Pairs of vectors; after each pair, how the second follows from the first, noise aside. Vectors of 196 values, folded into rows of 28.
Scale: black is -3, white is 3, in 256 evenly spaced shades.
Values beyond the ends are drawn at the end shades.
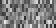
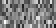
copied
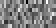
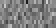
shrunk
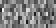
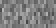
shrunk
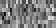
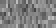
shrunk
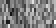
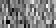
copied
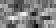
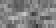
shrunk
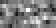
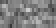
shrunk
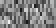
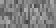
shrunk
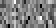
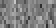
shrunk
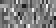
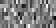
copied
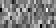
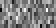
copied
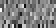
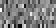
copied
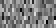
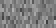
shrunk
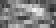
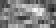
copied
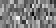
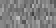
shrunk
